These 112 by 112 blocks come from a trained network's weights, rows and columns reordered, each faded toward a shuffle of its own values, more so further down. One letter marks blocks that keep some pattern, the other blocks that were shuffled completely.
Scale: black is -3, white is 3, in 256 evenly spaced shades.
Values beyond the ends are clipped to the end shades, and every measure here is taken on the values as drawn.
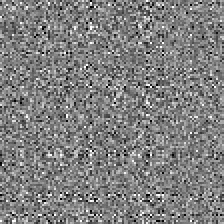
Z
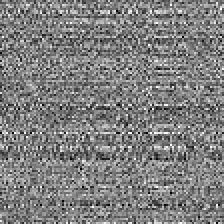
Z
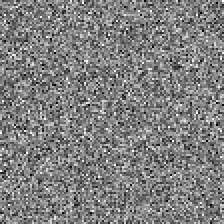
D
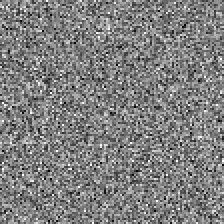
D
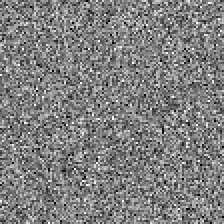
D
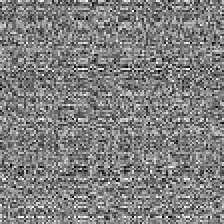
Z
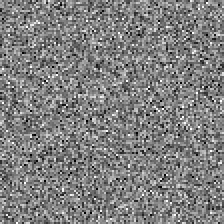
D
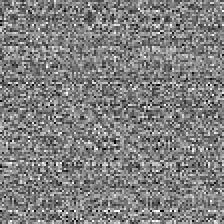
Z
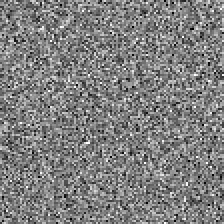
D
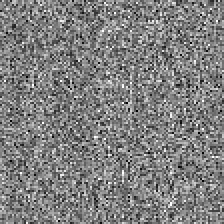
Z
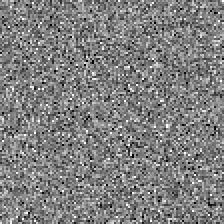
D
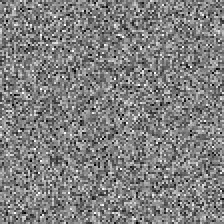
D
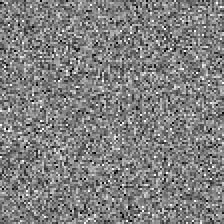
D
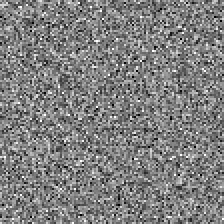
D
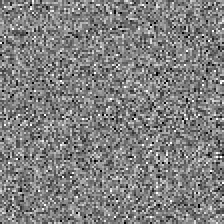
Z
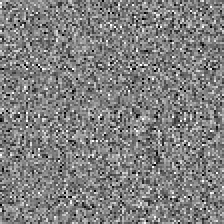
Z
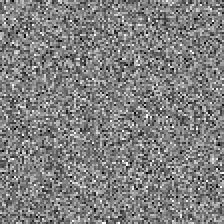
Z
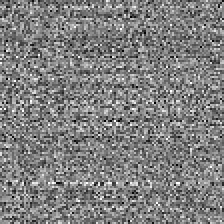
Z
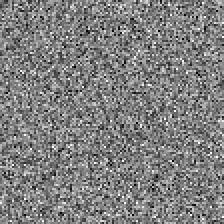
D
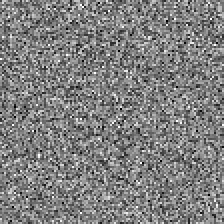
D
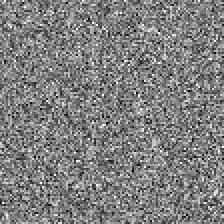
D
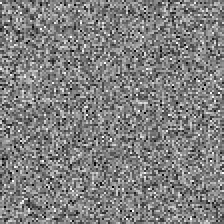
D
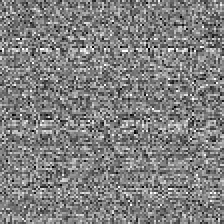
Z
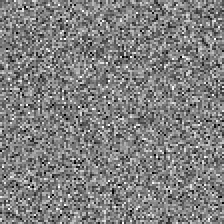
D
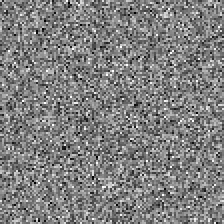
D
